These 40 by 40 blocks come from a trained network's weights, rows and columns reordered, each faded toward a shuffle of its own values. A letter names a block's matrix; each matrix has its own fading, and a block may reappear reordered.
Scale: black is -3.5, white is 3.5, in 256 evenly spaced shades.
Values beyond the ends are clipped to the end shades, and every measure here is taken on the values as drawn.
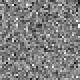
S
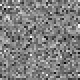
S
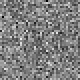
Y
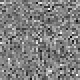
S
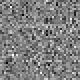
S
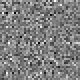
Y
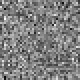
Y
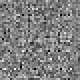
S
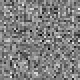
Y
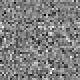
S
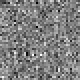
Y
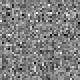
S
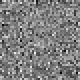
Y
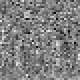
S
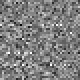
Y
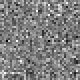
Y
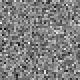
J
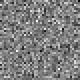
Y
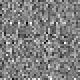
Y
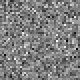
J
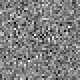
J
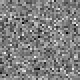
J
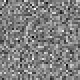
Y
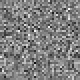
Y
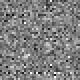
S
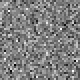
J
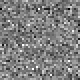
Y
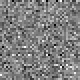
S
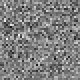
Y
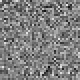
Y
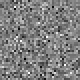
J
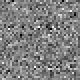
S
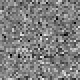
S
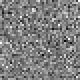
J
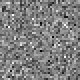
J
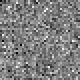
J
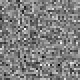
Y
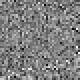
S
